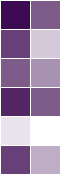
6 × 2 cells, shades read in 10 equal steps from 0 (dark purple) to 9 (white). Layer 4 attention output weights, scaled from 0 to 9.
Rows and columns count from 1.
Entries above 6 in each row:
0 1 0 0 2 0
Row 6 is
2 6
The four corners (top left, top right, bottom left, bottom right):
0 3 2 6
